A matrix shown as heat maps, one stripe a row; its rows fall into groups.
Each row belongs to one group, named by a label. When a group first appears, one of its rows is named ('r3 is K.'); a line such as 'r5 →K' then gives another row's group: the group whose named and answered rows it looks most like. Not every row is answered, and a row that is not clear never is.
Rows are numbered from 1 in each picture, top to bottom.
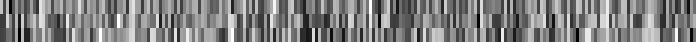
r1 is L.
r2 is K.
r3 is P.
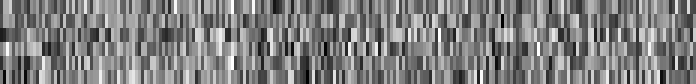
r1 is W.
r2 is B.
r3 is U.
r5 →W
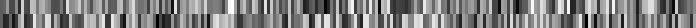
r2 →U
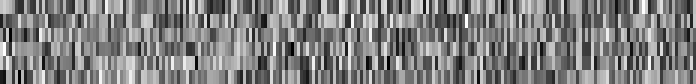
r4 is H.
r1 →B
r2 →U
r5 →L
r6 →P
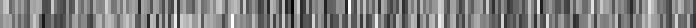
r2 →P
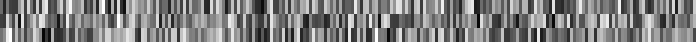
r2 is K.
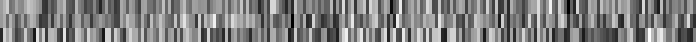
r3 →B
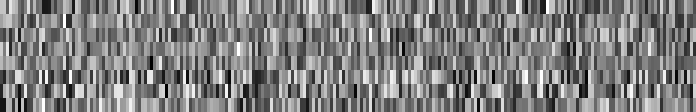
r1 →H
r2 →B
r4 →L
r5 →B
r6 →U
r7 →B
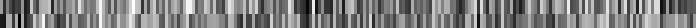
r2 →P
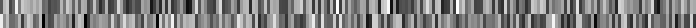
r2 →L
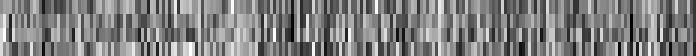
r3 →H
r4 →L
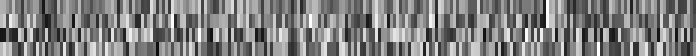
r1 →W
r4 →B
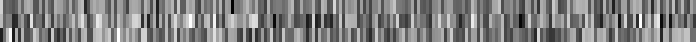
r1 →L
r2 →L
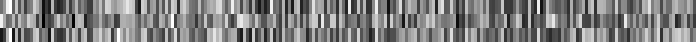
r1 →P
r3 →P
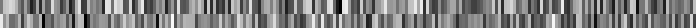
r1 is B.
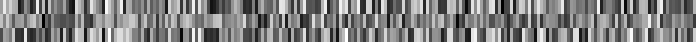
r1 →B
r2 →P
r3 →B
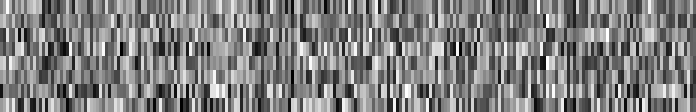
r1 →K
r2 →W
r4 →U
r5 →H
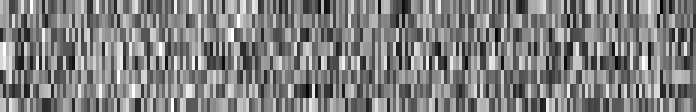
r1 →K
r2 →H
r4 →B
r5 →B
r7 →L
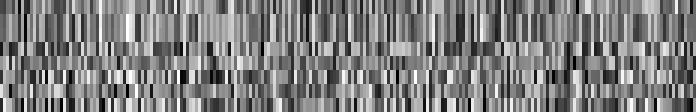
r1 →P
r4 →U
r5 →W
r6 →B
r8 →B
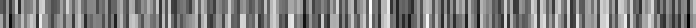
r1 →K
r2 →K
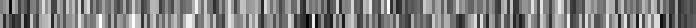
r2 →L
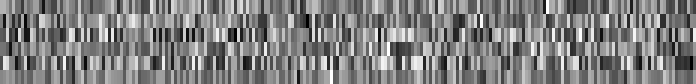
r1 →W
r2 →L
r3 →U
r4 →K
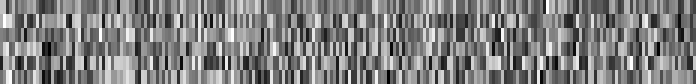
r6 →P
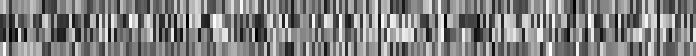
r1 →K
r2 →U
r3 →U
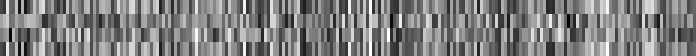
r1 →P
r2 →K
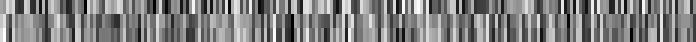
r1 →B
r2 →H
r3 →H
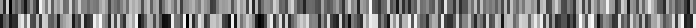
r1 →L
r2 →U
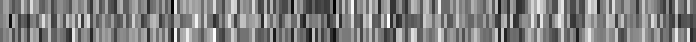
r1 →K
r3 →P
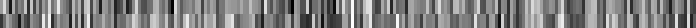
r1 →W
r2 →W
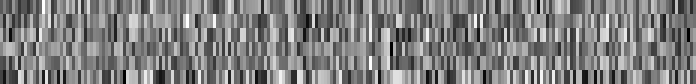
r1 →W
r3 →K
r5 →K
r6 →U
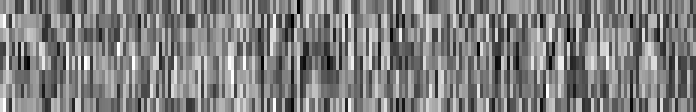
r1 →B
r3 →K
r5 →W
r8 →H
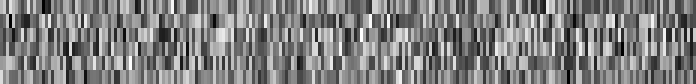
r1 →H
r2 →W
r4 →U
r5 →B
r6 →L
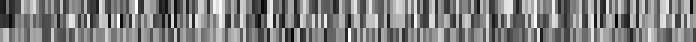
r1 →U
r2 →U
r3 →P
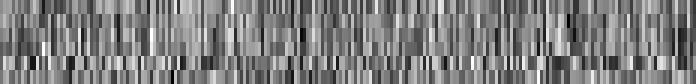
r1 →P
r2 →W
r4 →W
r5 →B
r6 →P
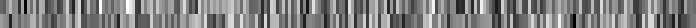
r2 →K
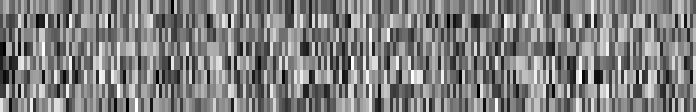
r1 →P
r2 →U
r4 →P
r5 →U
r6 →U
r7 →K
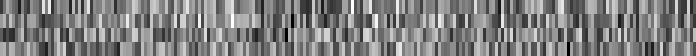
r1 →W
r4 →H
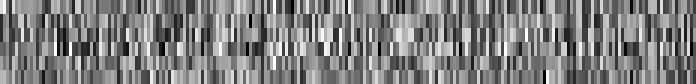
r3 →U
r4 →U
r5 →H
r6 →W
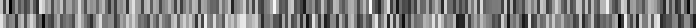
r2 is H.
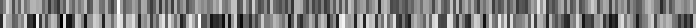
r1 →K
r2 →B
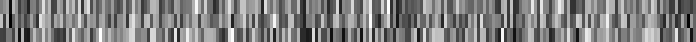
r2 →L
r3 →P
